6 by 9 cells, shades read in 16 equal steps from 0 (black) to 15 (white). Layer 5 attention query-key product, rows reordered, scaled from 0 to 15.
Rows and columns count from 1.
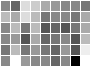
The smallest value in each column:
7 6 5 8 5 6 5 0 7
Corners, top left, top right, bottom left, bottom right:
8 7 8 15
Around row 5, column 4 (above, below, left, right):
10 8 7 7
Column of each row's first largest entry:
3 3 2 9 9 2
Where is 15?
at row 6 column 2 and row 6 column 9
